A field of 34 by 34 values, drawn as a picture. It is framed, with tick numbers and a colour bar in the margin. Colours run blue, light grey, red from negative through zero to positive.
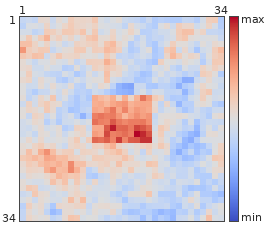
The centre is the roughest part. The centre is the ninth with the highest average. In the centre lies a patch that is higher than the rest. The field is mottled with small blotches.
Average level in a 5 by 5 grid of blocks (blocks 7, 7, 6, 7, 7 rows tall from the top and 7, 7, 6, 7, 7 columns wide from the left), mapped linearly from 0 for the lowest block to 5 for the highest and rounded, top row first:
2 2 1 1 1 | 1 1 1 0 1 | 1 1 5 2 0 | 2 2 2 1 0 | 1 1 0 0 0
